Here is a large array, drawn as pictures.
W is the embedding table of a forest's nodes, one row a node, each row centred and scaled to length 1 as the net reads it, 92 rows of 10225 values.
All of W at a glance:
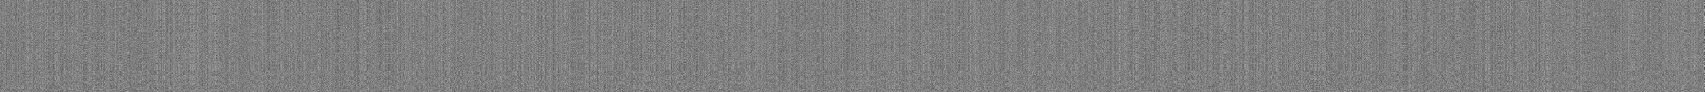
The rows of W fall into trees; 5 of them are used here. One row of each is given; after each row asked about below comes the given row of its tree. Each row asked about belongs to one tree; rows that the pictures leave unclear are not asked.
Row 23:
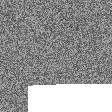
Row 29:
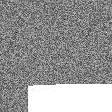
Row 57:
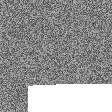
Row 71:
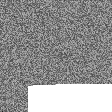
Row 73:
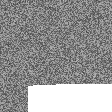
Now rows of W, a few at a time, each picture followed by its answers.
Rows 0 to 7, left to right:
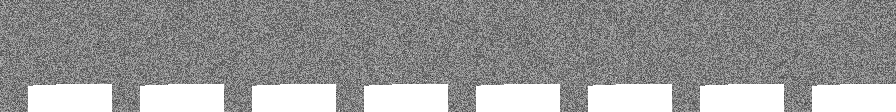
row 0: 57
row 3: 29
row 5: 29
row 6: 23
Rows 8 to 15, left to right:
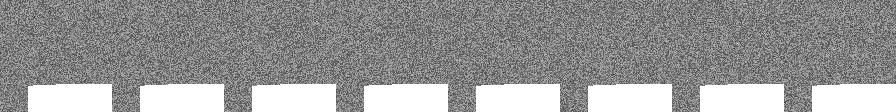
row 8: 73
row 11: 23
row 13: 29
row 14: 29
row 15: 23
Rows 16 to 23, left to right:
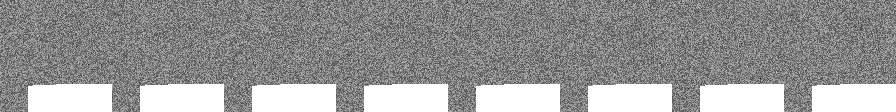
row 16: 23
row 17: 23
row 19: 23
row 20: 57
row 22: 29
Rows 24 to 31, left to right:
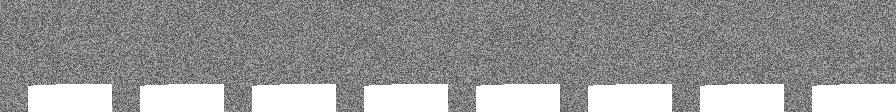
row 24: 71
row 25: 23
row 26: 57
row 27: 73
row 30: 73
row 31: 73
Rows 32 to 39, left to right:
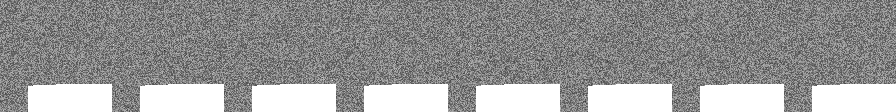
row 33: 57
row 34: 23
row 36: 57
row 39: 23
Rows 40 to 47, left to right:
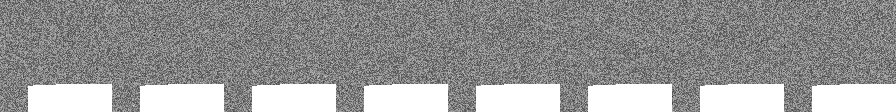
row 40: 29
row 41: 57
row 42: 73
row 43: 57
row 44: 23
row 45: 73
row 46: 23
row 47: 73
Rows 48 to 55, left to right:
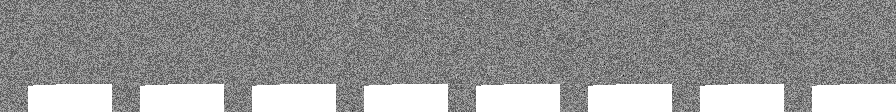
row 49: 57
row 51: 23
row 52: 29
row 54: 23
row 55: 57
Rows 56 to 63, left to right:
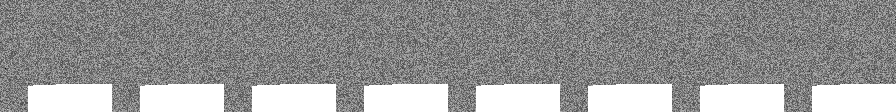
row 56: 23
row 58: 57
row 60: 57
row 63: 73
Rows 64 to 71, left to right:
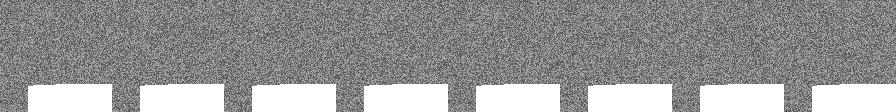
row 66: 23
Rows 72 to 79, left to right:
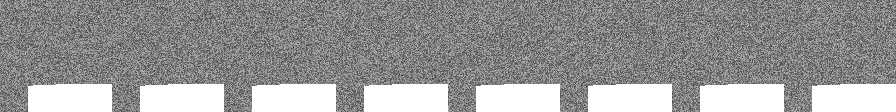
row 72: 71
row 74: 71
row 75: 57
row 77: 23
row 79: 23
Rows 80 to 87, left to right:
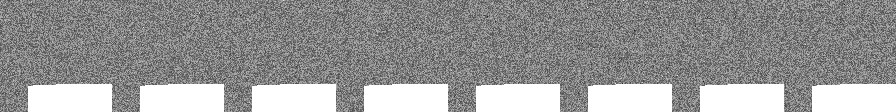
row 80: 71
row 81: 57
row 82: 57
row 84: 23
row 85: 71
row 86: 29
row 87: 71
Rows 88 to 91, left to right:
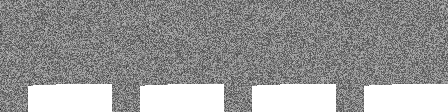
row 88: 71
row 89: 73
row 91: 29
